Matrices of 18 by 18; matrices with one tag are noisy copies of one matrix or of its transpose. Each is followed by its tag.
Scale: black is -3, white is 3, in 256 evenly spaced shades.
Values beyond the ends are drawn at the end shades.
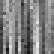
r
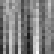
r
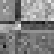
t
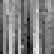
r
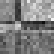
t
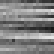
r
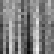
r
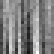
r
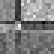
t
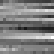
r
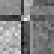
t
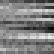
r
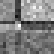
t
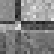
t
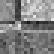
t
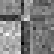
t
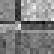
t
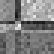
t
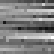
r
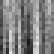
r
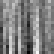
r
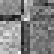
t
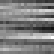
r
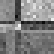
t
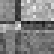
t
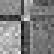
t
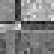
t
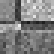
t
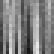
r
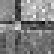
t
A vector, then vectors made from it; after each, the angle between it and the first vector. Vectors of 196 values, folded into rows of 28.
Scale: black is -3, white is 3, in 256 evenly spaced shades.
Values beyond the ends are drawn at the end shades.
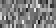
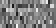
partly opposed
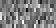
nearly parallel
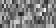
partly aligned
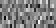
nearly opposite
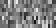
orthogonal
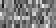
orthogonal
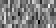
partly aligned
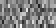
partly opposed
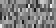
nearly opposite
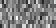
partly aligned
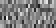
nearly opposite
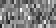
partly aligned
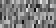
nearly opposite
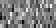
partly opposed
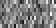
partly opposed
